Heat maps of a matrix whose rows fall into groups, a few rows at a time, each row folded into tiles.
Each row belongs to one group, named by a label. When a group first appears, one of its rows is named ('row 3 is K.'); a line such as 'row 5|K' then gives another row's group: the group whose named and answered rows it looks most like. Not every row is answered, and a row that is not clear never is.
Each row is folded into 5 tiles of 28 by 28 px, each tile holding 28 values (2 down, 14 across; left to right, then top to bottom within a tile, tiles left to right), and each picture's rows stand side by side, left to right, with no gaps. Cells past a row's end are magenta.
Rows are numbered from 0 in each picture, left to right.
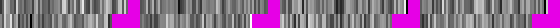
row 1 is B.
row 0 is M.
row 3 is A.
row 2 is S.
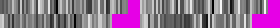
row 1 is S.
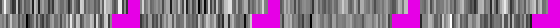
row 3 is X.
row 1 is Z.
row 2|M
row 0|M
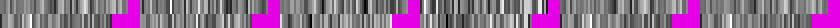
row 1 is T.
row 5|X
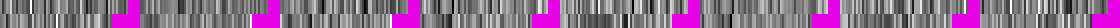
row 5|M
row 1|B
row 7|T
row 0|T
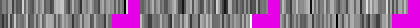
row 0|A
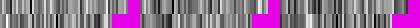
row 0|Z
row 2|B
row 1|M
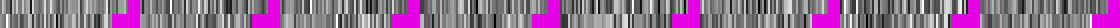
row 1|T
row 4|A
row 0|Z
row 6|M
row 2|T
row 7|B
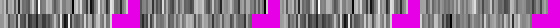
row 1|A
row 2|S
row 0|S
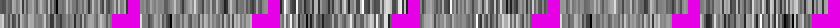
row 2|M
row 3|T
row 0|S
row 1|B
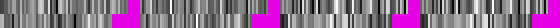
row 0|S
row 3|A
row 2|A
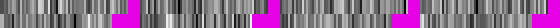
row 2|A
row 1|B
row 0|S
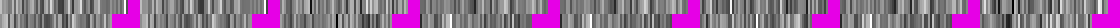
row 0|S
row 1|S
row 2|Z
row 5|T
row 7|M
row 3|X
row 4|X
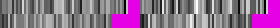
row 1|A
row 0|A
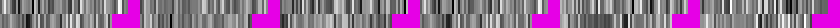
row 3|M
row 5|T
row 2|A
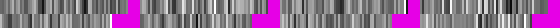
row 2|S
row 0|B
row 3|T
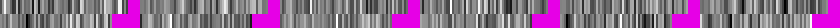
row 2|T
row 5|B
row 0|M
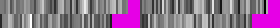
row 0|X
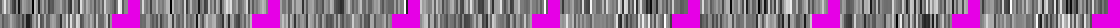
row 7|T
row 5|Z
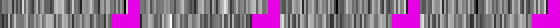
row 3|S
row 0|A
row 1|X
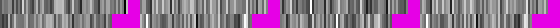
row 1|Z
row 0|A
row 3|Z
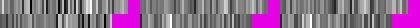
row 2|X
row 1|X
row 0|Z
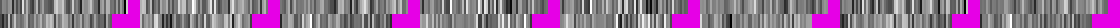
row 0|A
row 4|T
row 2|X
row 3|T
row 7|X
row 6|A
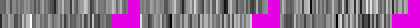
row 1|B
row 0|X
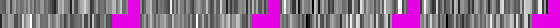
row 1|T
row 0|X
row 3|M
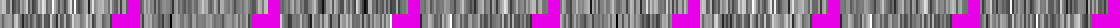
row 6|X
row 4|Z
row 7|T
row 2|B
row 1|M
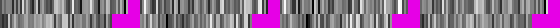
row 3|A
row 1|M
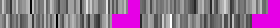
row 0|Z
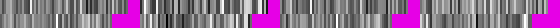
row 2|T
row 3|Z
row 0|T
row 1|M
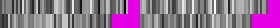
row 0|A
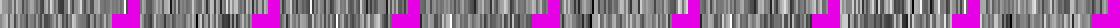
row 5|X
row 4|M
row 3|X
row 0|S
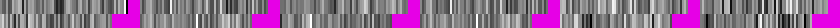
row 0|S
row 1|T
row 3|T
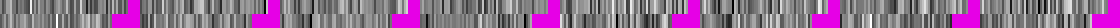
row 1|A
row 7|Z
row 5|M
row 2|M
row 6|X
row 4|Z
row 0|T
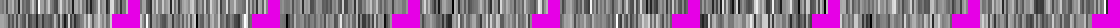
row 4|T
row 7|S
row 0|S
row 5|A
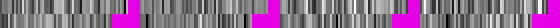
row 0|A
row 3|M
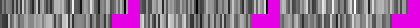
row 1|S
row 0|A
